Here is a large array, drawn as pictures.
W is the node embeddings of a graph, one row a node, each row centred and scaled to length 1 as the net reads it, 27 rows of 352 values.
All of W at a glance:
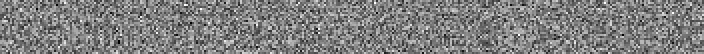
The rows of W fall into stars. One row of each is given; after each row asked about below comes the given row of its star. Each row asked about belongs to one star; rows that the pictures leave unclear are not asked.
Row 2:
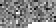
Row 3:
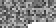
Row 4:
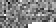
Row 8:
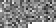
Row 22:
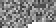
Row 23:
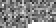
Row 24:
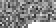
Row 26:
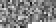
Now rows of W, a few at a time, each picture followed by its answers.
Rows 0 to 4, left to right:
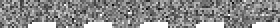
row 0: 8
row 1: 22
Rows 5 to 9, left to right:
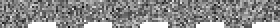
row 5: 24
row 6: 2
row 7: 3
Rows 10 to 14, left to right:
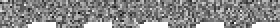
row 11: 26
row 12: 3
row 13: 2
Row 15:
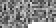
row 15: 23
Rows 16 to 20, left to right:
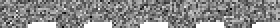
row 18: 22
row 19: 4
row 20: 2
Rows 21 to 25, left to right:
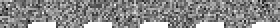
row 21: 3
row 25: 22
